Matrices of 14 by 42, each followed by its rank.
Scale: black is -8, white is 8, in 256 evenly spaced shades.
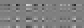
one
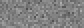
full rank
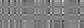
one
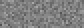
full rank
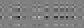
one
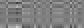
one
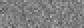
full rank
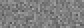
full rank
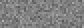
full rank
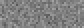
full rank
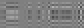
one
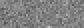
full rank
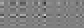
one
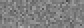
full rank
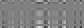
one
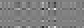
one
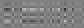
one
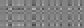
one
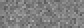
full rank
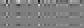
one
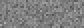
full rank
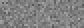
full rank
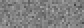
full rank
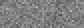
full rank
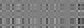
one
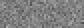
full rank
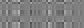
one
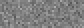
full rank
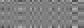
one
